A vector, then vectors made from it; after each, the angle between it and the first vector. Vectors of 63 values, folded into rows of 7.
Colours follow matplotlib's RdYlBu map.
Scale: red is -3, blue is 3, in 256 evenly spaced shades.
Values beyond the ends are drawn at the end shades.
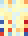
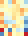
nearly opposite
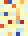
orthogonal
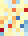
partly opposed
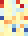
orthogonal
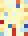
partly opposed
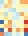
nearly parallel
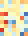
partly opposed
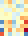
nearly parallel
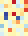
orthogonal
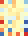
nearly opposite
